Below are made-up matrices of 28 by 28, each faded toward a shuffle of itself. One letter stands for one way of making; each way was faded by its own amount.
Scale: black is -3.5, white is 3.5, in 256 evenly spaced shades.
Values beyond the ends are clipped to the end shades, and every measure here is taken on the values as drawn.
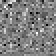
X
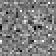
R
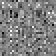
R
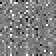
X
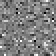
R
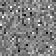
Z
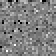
Z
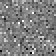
Z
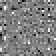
X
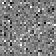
X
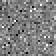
Z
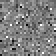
Z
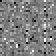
X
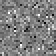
Z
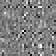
R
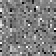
X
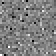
Z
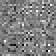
R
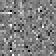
X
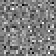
R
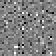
X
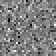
Z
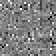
X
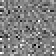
R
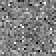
Z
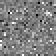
Z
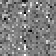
X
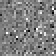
X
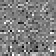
R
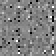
X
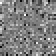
R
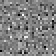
R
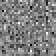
X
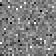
Z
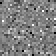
Z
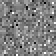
Z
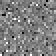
Z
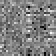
R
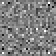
R
